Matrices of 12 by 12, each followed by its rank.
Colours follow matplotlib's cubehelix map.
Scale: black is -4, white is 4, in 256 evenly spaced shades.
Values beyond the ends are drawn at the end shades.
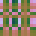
one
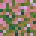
full rank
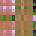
one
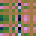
one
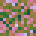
full rank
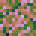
full rank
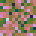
full rank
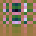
one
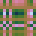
one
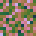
full rank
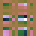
one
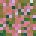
full rank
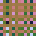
one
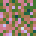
full rank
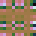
one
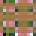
one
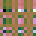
one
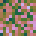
full rank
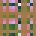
one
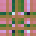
one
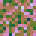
full rank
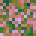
full rank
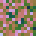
full rank
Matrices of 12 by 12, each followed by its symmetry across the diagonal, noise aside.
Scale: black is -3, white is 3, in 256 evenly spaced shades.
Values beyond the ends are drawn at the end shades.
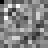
symmetric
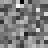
neither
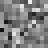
antisymmetric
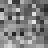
antisymmetric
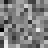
neither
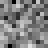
neither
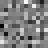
antisymmetric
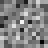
symmetric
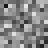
symmetric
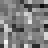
antisymmetric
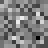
symmetric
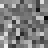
neither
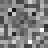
symmetric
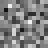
antisymmetric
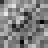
symmetric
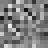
antisymmetric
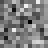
neither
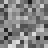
neither
